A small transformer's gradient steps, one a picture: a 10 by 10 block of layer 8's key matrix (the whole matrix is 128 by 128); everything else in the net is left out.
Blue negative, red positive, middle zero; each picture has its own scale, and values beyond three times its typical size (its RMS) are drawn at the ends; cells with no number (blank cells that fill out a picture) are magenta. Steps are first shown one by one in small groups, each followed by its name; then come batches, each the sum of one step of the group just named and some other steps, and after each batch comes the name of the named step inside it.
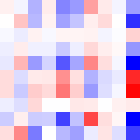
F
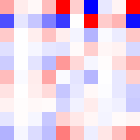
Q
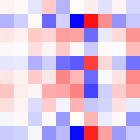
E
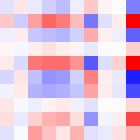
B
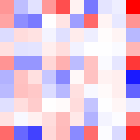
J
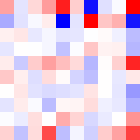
Q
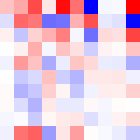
Q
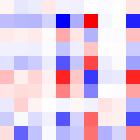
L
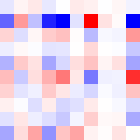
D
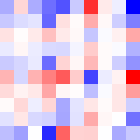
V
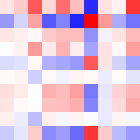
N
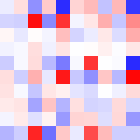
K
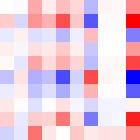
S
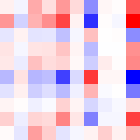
S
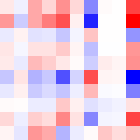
S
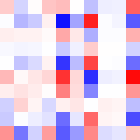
L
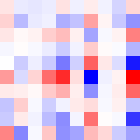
V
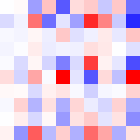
K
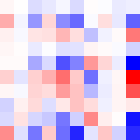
V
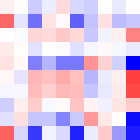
V
